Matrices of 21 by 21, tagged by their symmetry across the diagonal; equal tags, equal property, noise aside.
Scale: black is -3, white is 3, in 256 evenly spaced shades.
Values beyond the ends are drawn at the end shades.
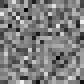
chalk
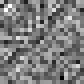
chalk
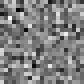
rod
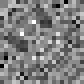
chalk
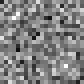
chalk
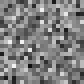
chalk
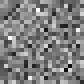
chalk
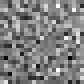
rod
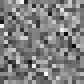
rod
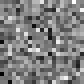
rod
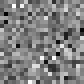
rod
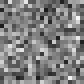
rod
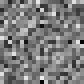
chalk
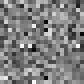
rod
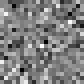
rod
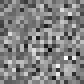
chalk
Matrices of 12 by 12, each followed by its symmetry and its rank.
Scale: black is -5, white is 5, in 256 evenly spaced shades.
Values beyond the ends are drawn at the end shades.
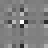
symmetric, rank one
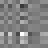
neither, rank one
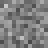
neither, full rank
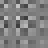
symmetric, rank one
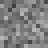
neither, full rank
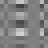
neither, rank one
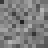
symmetric, full rank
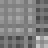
symmetric, rank one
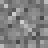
symmetric, full rank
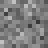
neither, full rank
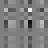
neither, rank one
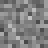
neither, full rank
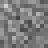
symmetric, full rank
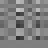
neither, rank one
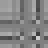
symmetric, rank one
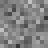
symmetric, full rank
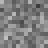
neither, full rank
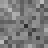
symmetric, full rank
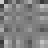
symmetric, rank one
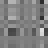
neither, rank one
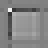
symmetric, rank one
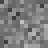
symmetric, full rank
